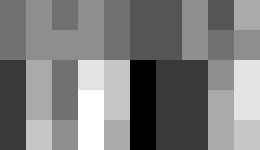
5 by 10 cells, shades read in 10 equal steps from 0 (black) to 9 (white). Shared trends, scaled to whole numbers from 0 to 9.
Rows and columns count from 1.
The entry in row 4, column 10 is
8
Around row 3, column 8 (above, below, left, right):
5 2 2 5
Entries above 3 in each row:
7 8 6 6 6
